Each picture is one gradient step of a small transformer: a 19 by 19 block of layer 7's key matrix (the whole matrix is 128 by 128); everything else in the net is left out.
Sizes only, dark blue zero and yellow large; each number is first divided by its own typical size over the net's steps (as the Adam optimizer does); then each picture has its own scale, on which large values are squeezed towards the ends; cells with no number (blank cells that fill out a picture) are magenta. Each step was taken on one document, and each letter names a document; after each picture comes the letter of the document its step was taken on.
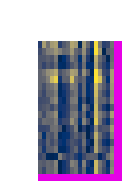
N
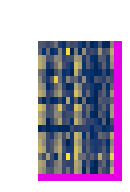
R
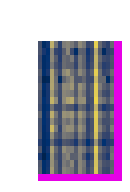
N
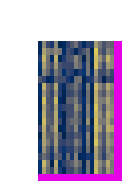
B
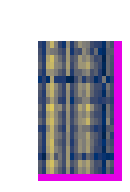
B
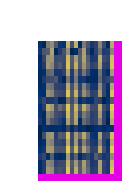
R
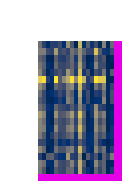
N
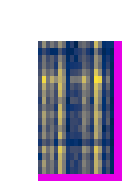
N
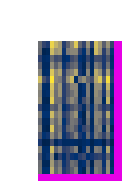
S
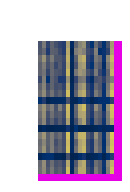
R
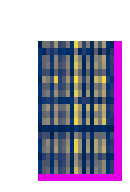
R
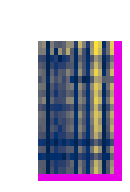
S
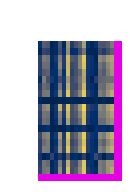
R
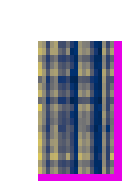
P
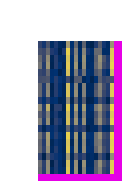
B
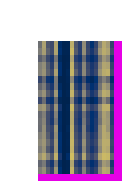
P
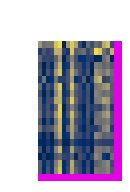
S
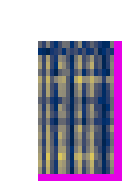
N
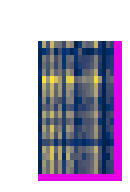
N
